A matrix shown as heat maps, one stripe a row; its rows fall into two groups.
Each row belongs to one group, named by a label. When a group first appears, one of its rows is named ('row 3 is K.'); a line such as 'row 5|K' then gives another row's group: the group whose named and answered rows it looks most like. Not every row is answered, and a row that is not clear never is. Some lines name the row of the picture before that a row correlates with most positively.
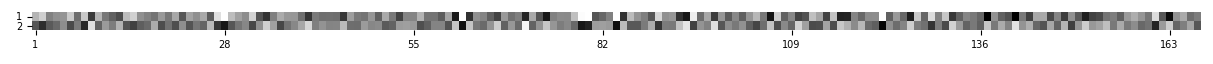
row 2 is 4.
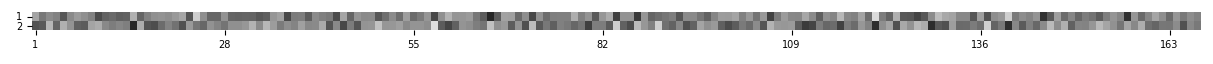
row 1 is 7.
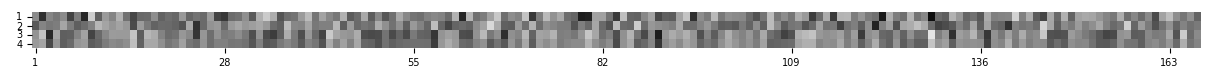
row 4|7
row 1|4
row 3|7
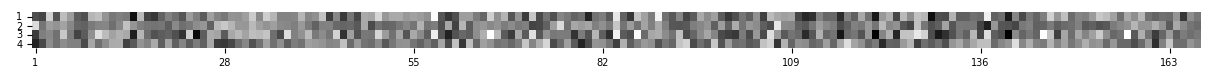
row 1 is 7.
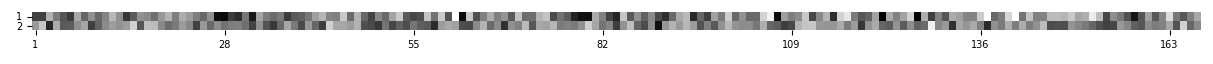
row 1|4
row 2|7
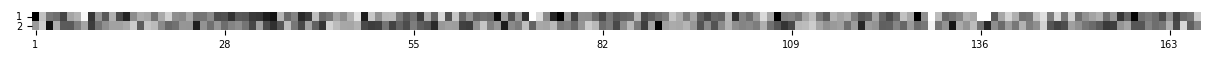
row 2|7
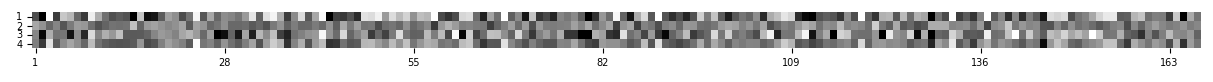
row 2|7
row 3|4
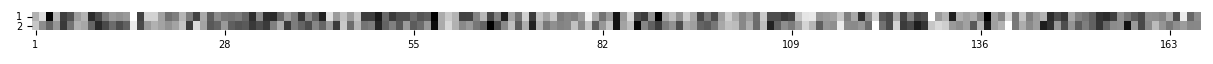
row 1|7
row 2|7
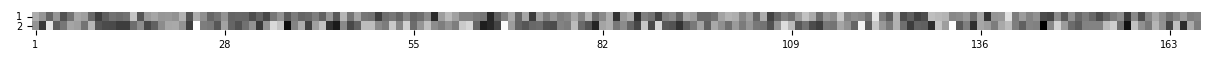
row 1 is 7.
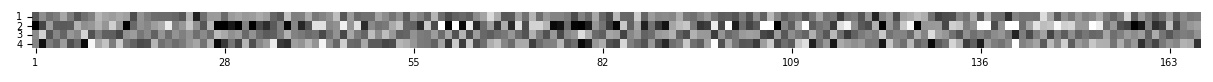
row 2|4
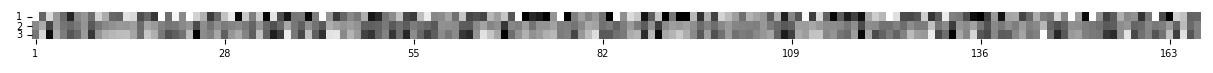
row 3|7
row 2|7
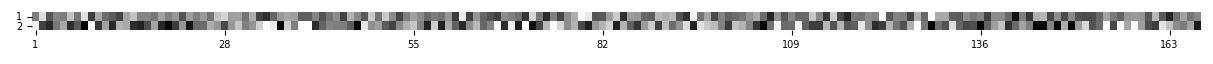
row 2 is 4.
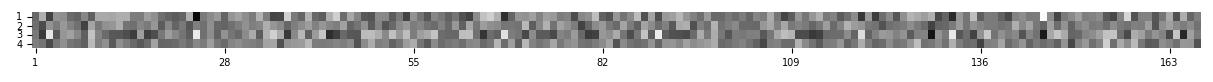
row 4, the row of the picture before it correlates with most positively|2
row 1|7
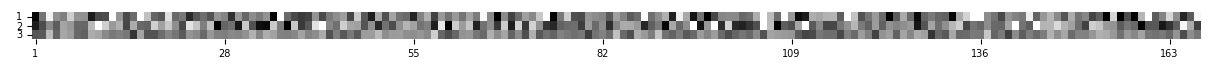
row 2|4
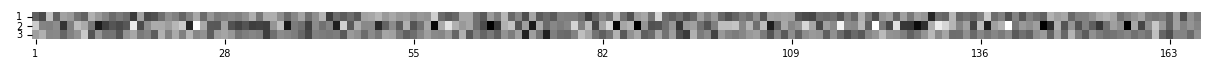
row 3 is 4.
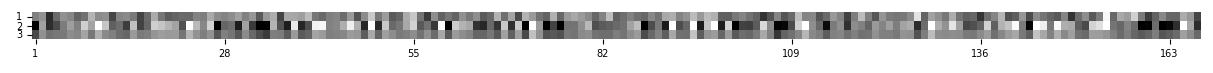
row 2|4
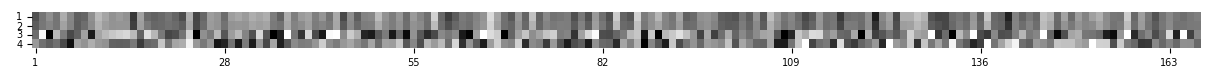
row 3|7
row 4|4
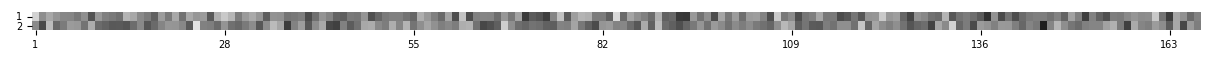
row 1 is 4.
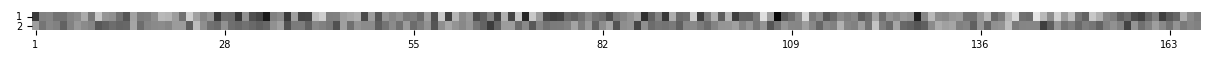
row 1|4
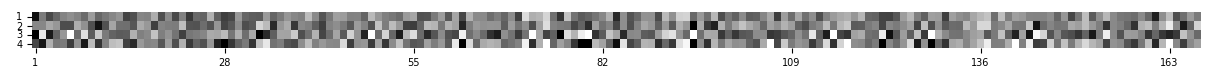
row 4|4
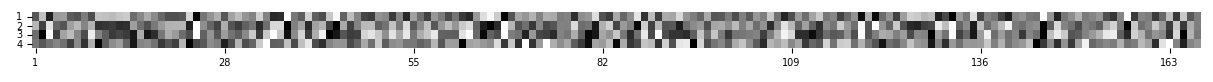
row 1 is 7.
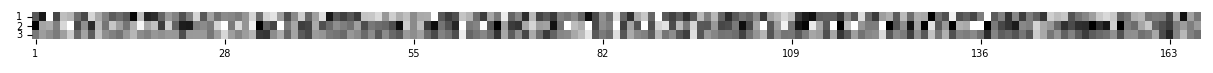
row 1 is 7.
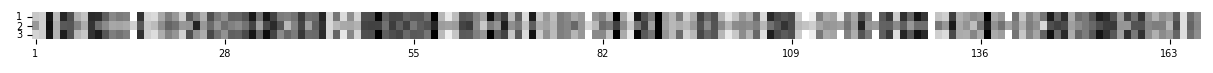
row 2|7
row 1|7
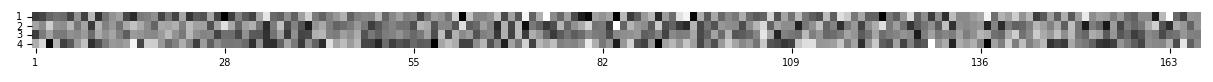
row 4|7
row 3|4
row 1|4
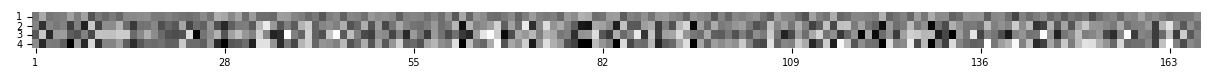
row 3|7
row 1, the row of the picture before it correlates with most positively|2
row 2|4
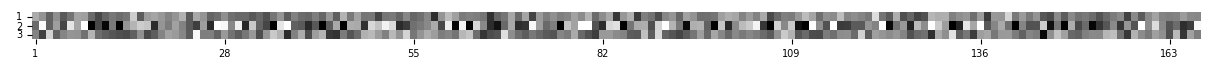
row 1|7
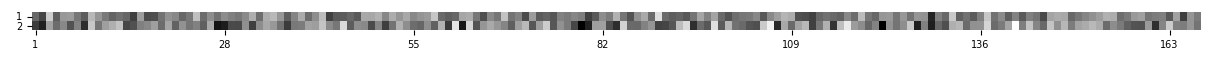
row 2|4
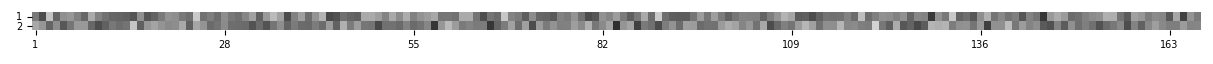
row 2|7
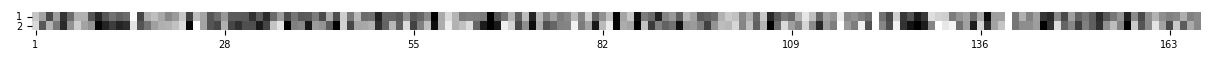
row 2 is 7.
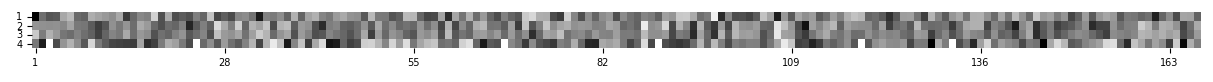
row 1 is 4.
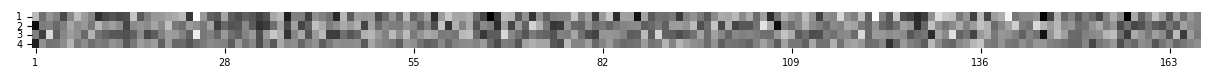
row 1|7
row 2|4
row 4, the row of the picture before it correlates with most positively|1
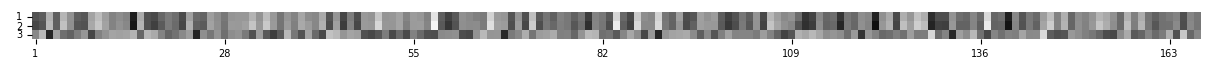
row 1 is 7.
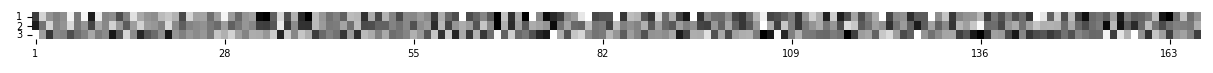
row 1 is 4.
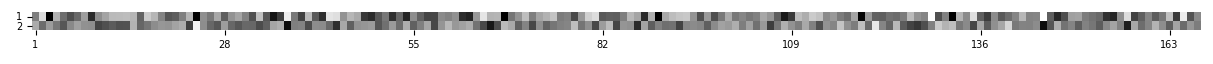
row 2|7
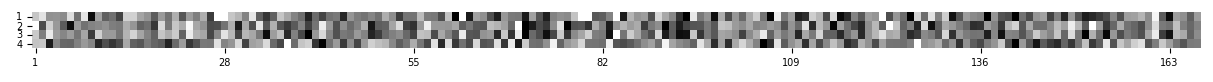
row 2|4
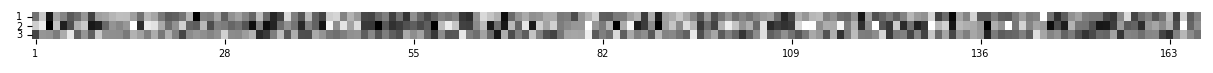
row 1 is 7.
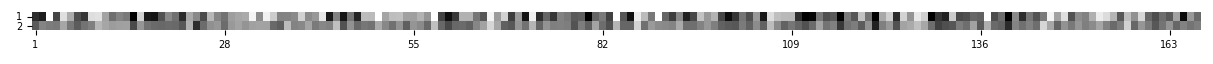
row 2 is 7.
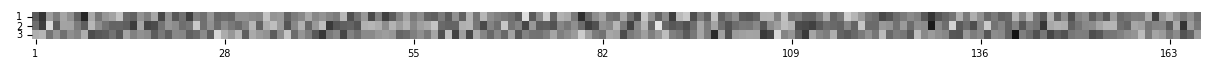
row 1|4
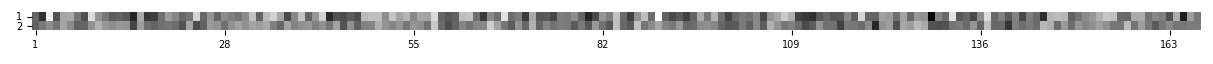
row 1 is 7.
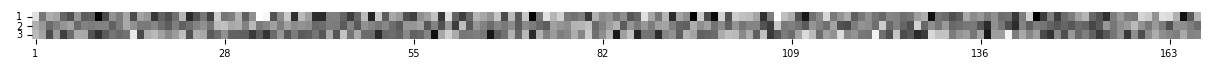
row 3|7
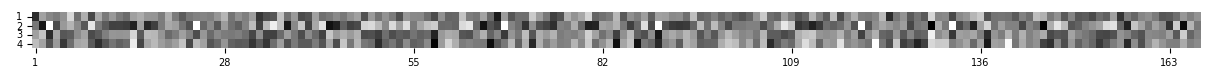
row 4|7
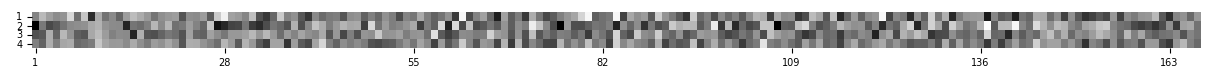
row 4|4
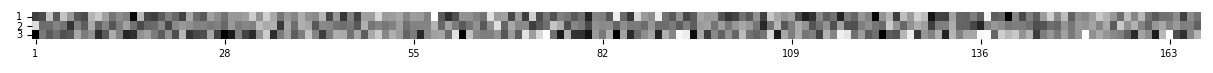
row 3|4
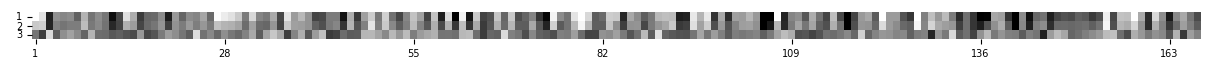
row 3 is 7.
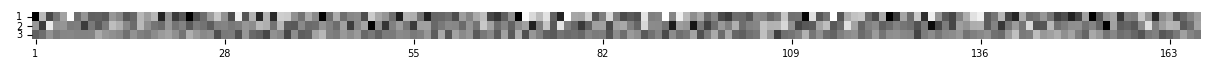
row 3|4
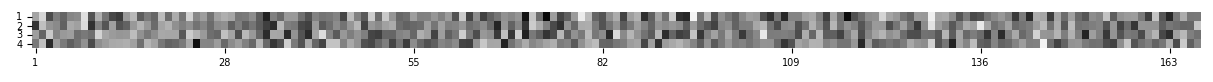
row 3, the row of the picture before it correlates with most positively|3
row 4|7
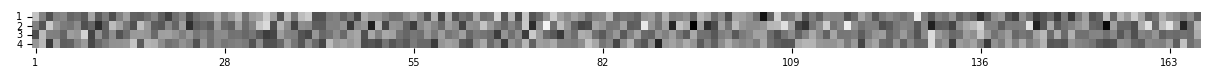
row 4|7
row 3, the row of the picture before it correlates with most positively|2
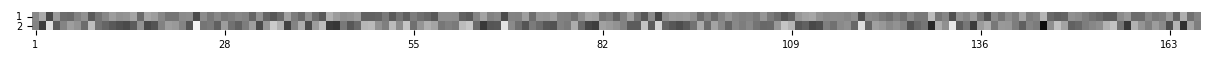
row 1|7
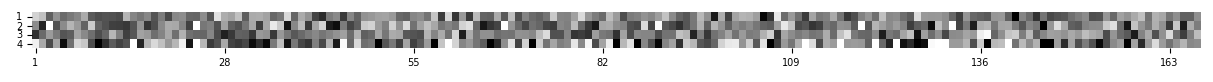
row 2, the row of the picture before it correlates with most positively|2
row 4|7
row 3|4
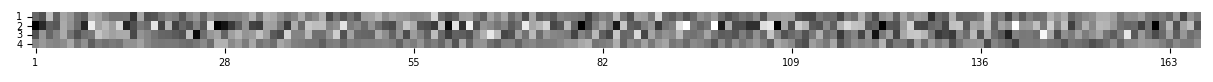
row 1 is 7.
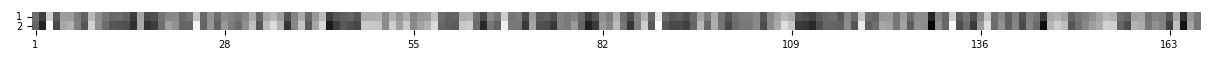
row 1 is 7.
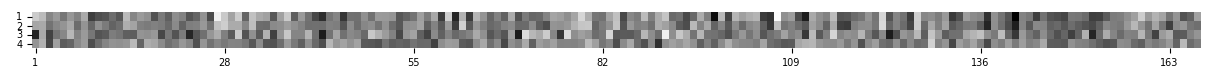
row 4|7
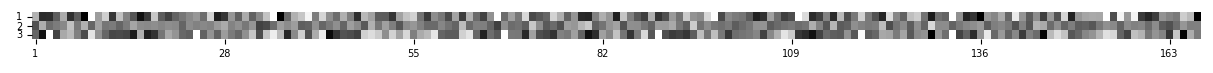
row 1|4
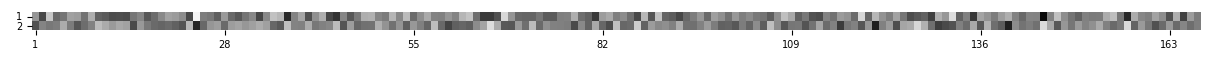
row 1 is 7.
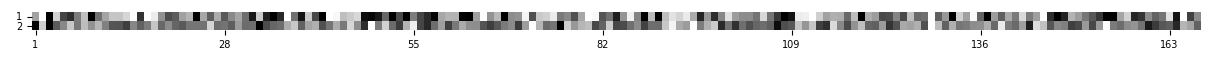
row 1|7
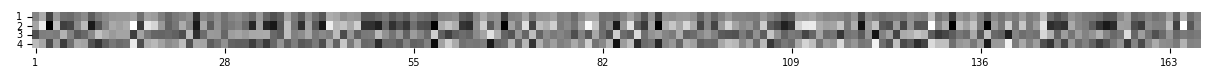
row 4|7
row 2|7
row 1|7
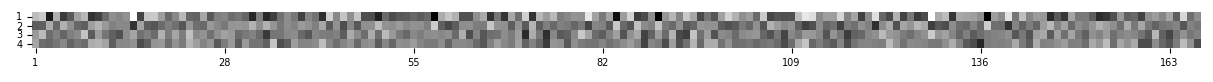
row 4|4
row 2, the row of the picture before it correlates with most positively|3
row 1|7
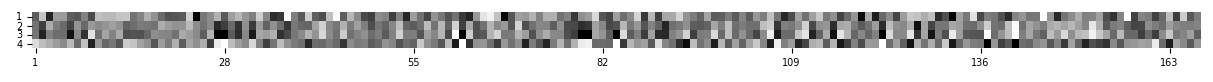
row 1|7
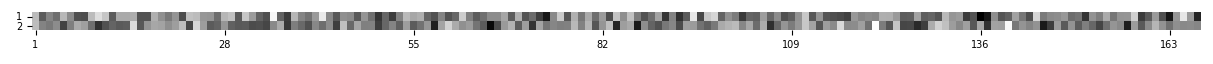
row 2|7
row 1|4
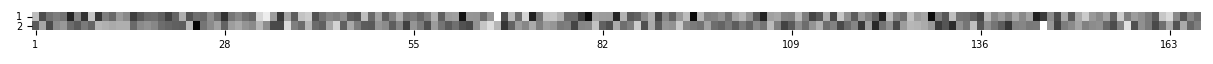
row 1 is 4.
